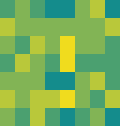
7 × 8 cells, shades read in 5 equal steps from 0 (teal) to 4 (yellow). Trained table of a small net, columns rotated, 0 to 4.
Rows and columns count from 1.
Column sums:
14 13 16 9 14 12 14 9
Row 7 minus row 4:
1 -2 1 0 -4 0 1 -1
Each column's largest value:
3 3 3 3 4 2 3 3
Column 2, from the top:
2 2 1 3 2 2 1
